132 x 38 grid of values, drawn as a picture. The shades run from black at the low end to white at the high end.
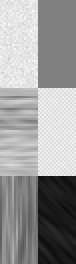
The table splits into 3 rows of 2 panels. Panel 1,1: very high, fine-grained, faint in contrast. Panel 1,2: middling, flat. Panel 2,1: high, streaked across. Panel 2,2: very high, checkered, faint in contrast. Panel 3,1: middling, streaked downward. Panel 3,2: very low, slanting down to the right, faint in contrast.
